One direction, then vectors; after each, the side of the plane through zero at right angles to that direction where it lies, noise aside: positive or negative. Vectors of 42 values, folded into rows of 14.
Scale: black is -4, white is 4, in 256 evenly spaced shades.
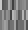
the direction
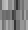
negative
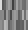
positive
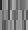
negative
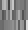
negative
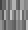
negative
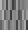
positive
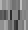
positive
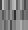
negative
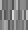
positive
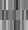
negative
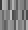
negative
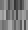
negative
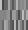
positive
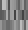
negative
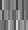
negative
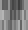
positive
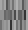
positive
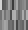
positive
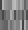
negative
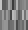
positive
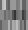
negative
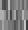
positive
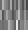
negative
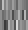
negative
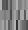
positive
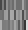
negative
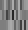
negative
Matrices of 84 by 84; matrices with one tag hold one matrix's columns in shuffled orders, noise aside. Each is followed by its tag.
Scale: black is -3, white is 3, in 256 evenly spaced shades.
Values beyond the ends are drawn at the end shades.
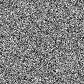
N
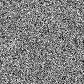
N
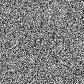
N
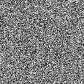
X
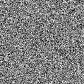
X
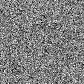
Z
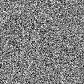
X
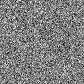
X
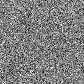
Z
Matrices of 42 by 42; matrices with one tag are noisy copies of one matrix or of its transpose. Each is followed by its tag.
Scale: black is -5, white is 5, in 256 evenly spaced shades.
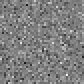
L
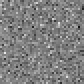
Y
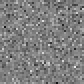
L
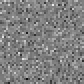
Y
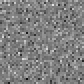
Y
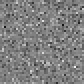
L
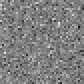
Y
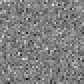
Y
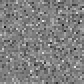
L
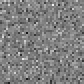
Y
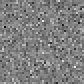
L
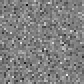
L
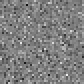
L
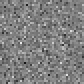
L
